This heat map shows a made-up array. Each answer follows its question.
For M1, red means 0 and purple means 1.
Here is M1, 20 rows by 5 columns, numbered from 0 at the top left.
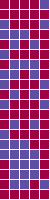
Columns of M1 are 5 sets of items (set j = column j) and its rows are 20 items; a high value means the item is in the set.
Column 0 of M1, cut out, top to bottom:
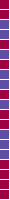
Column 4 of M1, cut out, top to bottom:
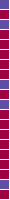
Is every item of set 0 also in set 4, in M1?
no
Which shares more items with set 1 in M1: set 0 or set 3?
set 3
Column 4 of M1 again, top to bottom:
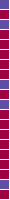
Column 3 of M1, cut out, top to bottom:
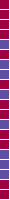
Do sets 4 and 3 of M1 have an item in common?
no
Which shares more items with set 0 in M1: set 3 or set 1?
set 1
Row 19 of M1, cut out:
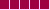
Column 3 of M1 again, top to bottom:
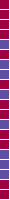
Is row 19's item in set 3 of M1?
no
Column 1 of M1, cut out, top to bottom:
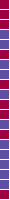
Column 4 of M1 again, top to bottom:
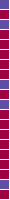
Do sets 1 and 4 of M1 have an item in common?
yes
